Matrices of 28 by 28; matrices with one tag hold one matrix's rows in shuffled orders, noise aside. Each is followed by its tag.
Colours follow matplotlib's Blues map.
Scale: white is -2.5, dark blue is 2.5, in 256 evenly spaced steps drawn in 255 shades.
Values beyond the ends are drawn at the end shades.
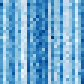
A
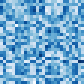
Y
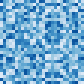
Y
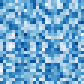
Y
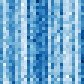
A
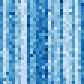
A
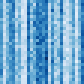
A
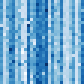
A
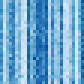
A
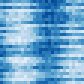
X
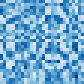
Y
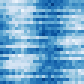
X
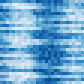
X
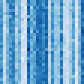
A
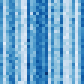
A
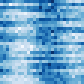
X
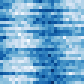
X
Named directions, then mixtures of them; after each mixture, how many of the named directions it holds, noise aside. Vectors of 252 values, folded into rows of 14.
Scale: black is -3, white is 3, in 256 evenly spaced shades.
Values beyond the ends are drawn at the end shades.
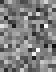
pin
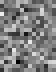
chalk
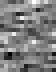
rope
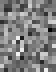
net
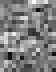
three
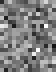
one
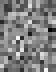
one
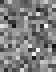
one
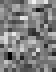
three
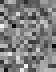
three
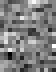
two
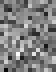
two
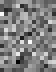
two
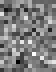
two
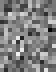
one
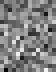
two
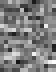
three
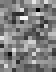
three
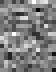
two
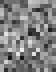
three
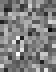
one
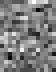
three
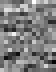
three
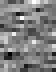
one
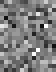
one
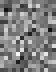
two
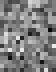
two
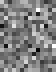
one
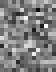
three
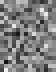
three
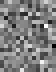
two
